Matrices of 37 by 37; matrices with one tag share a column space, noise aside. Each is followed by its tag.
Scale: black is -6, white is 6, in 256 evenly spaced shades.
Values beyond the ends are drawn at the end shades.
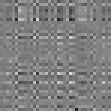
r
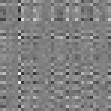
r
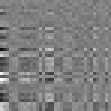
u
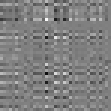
r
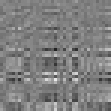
u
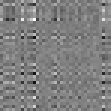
r
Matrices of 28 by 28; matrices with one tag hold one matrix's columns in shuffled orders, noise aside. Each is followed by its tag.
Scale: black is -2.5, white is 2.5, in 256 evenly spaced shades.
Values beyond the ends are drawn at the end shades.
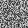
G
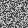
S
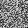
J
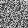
J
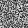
S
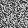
S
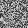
S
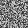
G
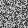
G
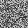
J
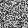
G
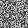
G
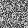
S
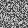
S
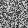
G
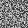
S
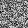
S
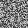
S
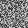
S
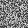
S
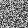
J
